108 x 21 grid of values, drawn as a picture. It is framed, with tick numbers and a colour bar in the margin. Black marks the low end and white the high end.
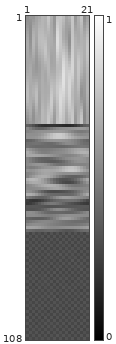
It is made of 3 by 1 panels. Panel 1,1: high, streaked downward. Panel 2,1: middling, streaked across, strong in contrast. Panel 3,1: low, checkered, faint in contrast.
